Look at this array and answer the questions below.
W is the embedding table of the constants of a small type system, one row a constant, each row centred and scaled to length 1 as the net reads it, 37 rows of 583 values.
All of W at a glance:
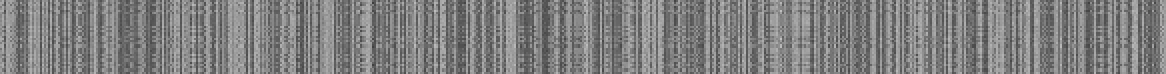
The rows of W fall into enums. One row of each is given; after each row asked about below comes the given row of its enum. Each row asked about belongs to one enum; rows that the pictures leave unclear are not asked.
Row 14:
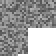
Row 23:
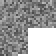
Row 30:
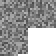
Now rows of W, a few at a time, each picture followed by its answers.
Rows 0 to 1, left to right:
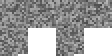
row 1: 23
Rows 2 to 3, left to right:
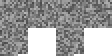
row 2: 30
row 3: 14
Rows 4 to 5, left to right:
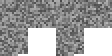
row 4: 14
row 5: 23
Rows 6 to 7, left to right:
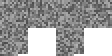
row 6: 30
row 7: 14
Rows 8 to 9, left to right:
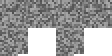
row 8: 14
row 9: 14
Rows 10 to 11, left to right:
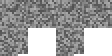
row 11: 14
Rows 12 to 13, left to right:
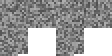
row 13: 30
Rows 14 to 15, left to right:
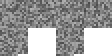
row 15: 30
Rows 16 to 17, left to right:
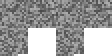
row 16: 14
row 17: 14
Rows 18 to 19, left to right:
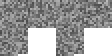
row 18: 30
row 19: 23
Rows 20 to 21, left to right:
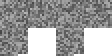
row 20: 30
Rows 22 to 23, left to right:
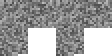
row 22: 23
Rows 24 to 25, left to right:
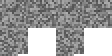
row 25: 14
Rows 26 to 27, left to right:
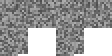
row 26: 14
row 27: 30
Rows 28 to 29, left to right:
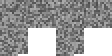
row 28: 14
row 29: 30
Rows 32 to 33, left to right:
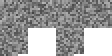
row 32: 23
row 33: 14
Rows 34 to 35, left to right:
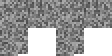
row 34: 30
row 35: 30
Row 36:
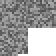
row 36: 14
